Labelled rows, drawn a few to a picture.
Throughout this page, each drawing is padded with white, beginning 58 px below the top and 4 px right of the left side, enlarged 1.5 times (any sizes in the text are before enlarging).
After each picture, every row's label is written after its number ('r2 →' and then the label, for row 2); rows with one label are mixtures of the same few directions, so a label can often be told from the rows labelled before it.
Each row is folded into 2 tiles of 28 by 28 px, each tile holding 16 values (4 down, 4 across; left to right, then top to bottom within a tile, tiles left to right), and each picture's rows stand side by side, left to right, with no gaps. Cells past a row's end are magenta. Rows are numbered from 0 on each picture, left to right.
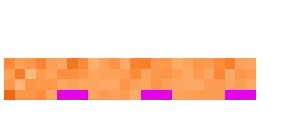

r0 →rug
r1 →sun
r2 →sun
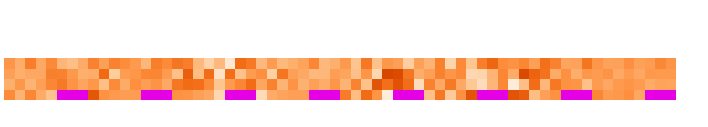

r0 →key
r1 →rug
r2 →sun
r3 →rug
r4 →key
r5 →key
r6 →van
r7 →rug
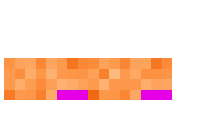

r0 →rug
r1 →rug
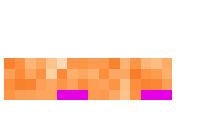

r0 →sun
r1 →rug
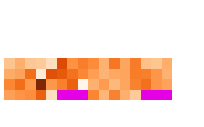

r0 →key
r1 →key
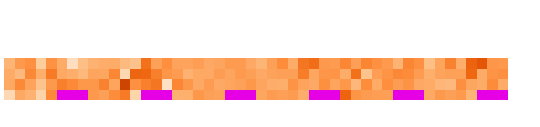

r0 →rug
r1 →key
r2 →van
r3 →sun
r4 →rug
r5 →sun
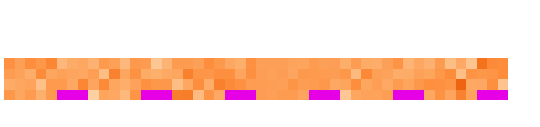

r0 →key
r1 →rug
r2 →van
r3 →key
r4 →rug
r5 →key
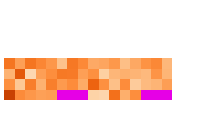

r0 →rug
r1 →van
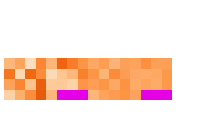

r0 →rug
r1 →rug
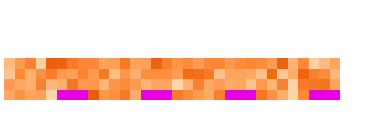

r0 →sun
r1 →rug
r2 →van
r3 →rug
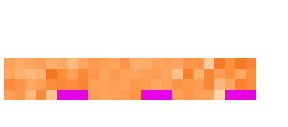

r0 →van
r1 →sun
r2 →sun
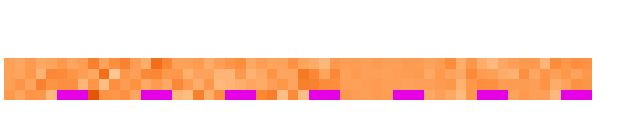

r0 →key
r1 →rug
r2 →van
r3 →van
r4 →rug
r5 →rug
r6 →sun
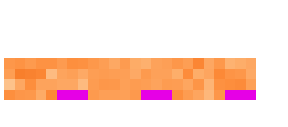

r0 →van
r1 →sun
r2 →rug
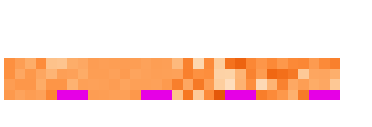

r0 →sun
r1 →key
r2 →key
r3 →van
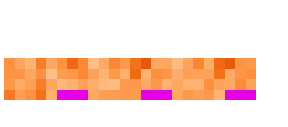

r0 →rug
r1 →sun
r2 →sun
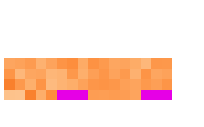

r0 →van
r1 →sun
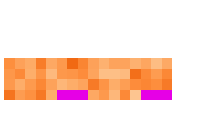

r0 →rug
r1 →van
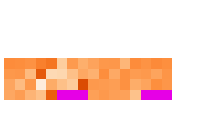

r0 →key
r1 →sun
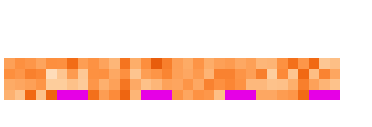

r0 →van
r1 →rug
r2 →key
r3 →sun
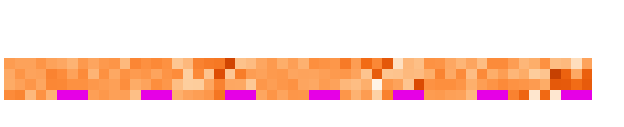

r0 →van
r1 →sun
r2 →sun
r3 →key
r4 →key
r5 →sun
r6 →van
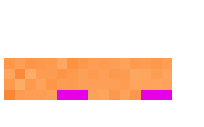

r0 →rug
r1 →van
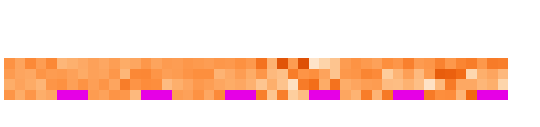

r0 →key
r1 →key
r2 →van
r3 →key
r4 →van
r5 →van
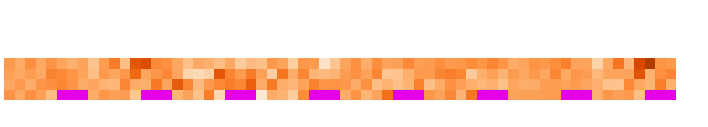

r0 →key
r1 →sun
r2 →van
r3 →rug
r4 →key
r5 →van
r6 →sun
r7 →sun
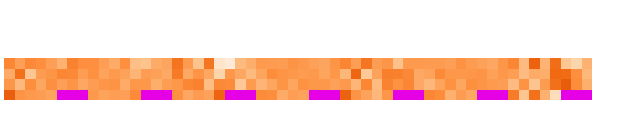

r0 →rug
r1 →sun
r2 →sun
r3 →van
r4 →rug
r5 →van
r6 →key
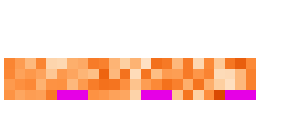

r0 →sun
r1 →sun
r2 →key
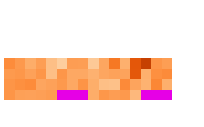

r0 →sun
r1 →sun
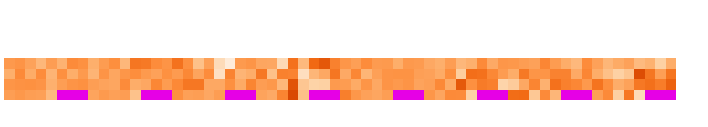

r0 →sun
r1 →sun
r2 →sun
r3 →rug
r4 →rug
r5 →key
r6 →van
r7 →van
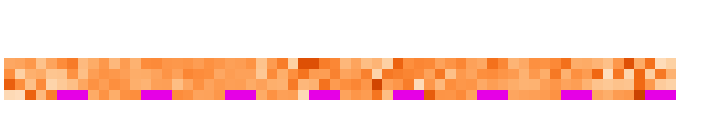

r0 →van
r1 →key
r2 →van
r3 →sun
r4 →key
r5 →rug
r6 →sun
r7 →sun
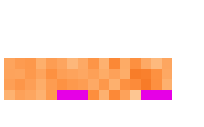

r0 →rug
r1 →key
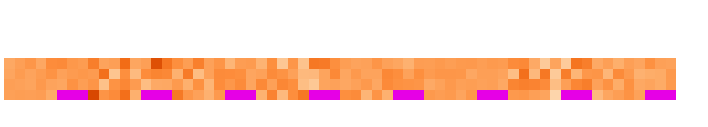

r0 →sun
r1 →rug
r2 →rug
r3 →key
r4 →van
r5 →van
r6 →sun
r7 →rug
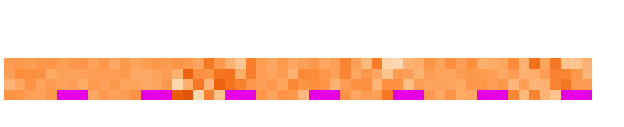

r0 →van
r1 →key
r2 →van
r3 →key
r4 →sun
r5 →key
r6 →key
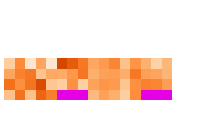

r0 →key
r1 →rug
